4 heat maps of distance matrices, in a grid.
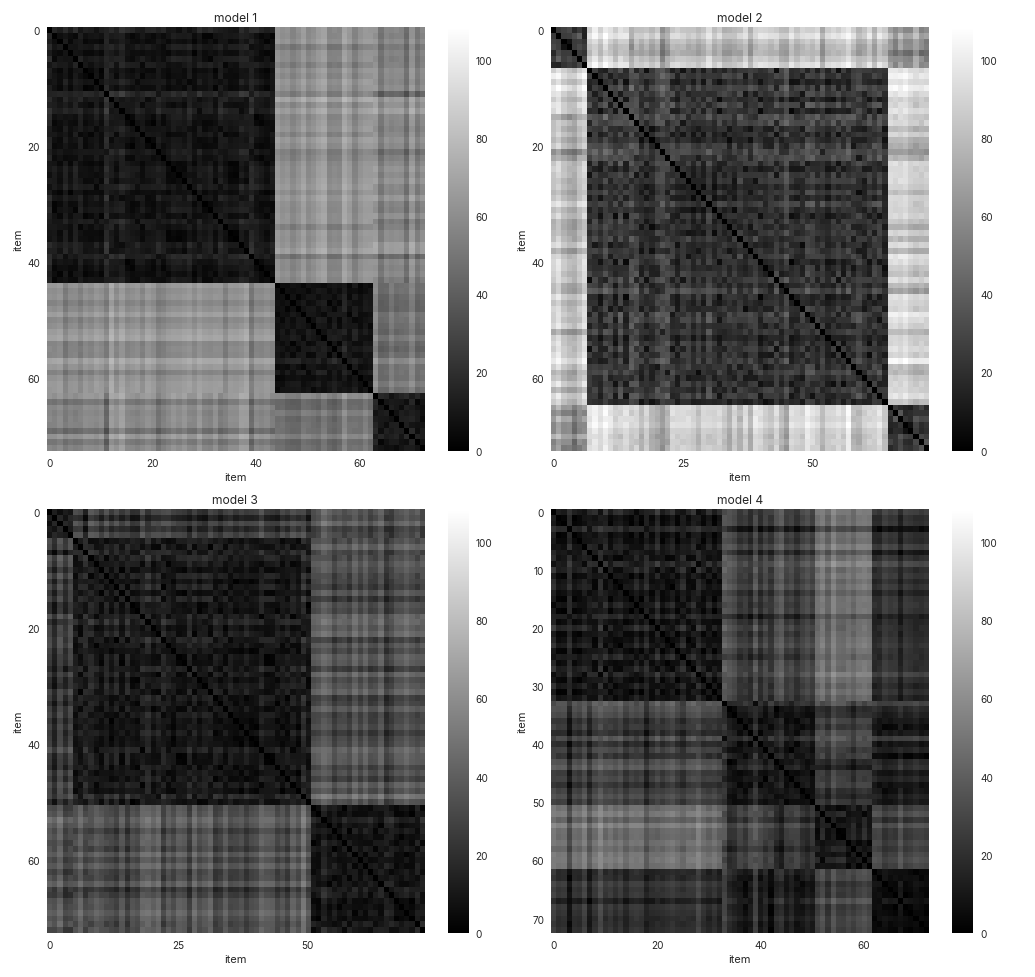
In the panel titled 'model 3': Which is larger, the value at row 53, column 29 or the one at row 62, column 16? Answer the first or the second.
the first
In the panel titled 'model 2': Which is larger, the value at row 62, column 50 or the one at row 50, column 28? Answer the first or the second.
the second
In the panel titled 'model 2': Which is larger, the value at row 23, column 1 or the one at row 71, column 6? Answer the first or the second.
the first
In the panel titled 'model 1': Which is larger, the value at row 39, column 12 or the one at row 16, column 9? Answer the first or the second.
the first
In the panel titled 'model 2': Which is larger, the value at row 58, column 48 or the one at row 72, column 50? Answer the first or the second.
the second
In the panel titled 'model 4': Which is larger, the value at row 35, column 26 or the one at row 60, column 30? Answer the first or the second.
the second
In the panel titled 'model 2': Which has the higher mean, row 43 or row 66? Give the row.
66
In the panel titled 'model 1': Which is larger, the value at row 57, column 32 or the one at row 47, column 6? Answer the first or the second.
the first
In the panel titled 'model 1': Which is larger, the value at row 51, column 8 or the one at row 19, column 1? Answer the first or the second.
the first
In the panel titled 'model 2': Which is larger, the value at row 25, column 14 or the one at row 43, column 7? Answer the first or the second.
the first
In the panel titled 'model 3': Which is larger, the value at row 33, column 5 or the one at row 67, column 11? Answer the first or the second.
the second
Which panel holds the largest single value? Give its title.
model 2
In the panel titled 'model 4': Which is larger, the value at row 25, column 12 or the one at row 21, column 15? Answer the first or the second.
the first
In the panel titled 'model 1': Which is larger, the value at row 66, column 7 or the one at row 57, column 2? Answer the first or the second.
the second
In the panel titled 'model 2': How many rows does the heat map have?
73
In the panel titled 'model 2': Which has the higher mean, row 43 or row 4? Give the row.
4
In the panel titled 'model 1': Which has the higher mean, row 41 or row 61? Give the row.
61
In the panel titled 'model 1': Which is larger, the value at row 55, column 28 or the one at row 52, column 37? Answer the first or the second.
the second
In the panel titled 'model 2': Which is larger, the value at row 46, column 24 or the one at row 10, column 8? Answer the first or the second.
the second
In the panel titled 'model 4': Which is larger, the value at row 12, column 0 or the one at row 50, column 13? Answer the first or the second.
the second
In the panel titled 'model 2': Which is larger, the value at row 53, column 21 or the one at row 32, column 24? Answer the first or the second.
the first
